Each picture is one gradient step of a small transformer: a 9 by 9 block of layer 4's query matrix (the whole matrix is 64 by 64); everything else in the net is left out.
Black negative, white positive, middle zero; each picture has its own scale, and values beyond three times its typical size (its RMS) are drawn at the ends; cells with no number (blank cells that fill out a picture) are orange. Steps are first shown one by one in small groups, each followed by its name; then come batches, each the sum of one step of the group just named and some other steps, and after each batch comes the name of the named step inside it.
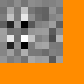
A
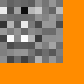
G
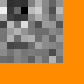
G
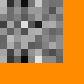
G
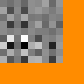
G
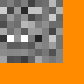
G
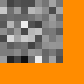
G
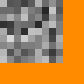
A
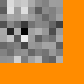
A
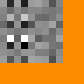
A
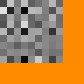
G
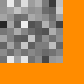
G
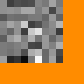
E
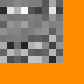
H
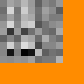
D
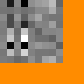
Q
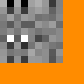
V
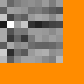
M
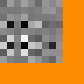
Q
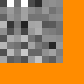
E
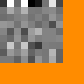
E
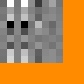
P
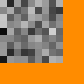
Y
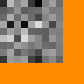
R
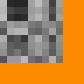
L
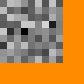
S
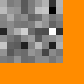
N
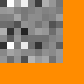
S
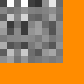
P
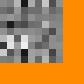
R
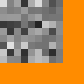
P
